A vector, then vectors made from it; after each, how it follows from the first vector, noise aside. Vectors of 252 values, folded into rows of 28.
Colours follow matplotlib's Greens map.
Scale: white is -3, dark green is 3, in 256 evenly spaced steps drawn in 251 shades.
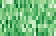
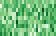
wrapped around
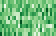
wrapped around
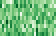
copied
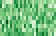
copied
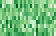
copied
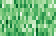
copied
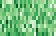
copied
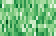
copied
